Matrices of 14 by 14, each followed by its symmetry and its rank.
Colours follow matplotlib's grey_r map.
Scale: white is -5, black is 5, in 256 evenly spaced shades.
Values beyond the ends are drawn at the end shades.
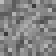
symmetric, full rank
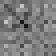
symmetric, rank three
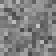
neither, full rank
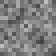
symmetric, full rank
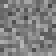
neither, full rank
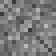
symmetric, full rank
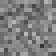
neither, full rank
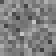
symmetric, full rank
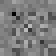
symmetric, rank three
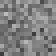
neither, full rank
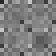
symmetric, rank three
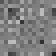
symmetric, rank three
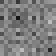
symmetric, rank three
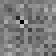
symmetric, rank three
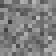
neither, full rank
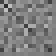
symmetric, rank three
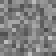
neither, full rank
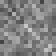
symmetric, full rank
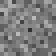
symmetric, full rank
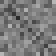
symmetric, full rank
